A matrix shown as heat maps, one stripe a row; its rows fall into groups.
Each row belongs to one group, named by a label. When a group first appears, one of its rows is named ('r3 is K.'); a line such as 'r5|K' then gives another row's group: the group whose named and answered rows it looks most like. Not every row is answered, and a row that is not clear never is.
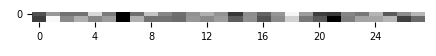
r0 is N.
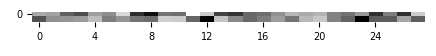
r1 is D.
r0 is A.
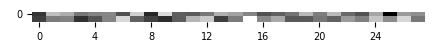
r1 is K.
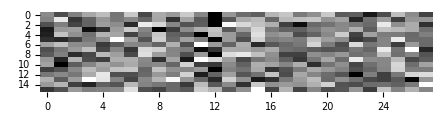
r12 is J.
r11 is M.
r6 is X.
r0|D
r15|K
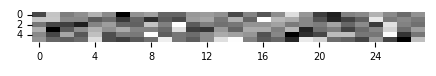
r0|N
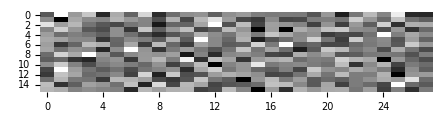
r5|X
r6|K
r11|X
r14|D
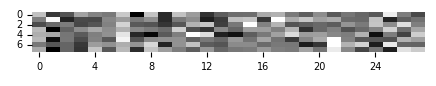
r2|K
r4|A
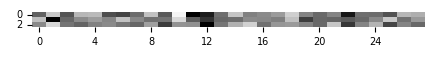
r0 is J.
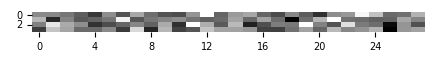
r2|X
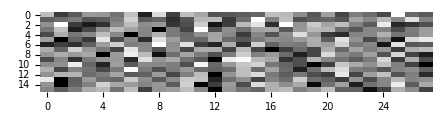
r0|D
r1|K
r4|N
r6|M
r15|D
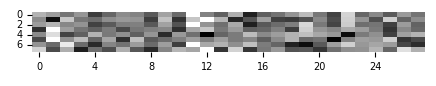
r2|X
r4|J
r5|N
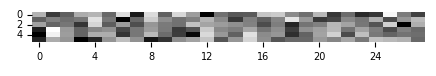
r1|N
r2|A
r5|K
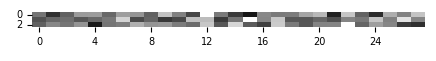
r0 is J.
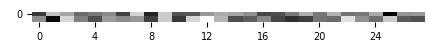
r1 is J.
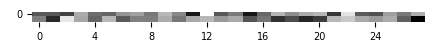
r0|J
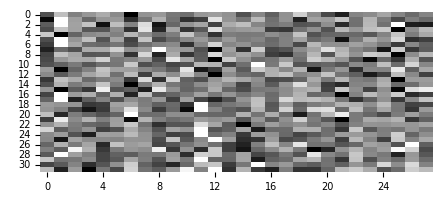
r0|N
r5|N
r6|X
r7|M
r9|D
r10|K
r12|D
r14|N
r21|N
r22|A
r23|X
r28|X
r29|X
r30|K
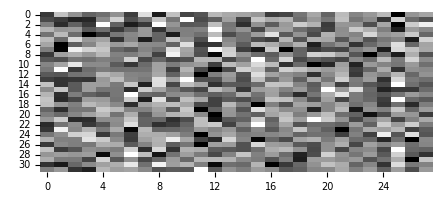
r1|M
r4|K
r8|D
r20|D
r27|D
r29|A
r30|M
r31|A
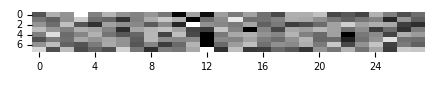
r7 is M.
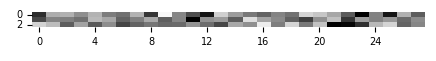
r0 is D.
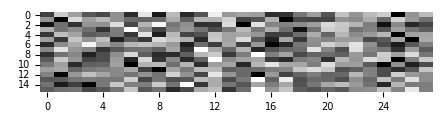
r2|M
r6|M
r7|X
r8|K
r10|M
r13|K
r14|M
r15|K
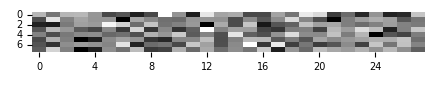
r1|N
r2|M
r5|K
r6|K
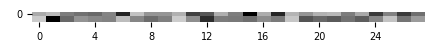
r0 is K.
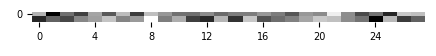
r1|M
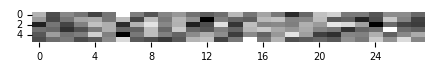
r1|D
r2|M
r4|N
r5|K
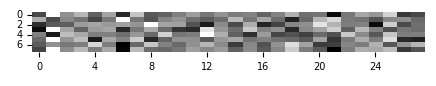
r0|N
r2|M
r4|J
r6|N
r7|N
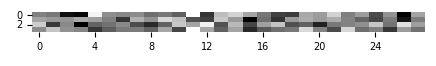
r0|A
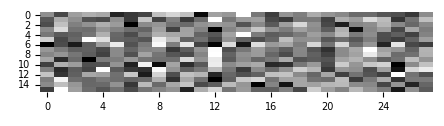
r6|M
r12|D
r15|X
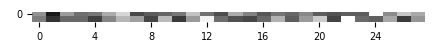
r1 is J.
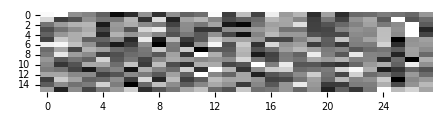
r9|A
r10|K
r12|X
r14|N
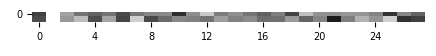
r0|X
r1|N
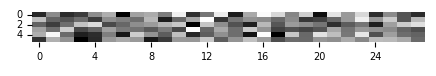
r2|J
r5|K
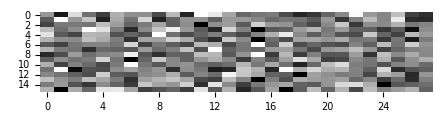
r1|N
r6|K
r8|K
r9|N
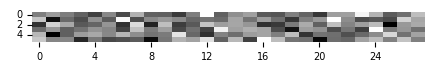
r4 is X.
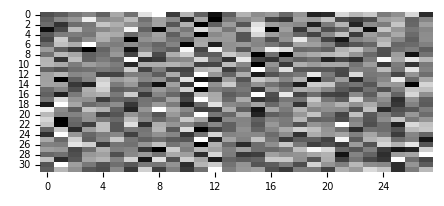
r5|N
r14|A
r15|J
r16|K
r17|X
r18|X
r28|J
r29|D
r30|X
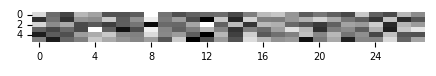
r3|N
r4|M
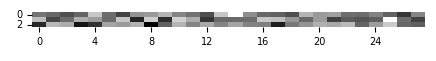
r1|D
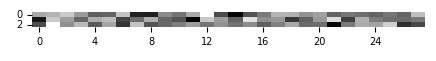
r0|A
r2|N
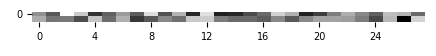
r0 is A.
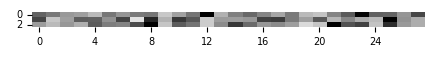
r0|D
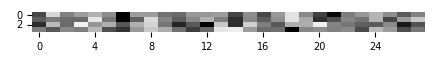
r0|N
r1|N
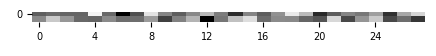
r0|N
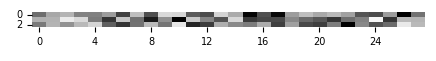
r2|J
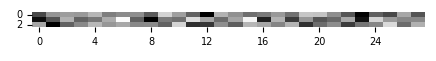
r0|D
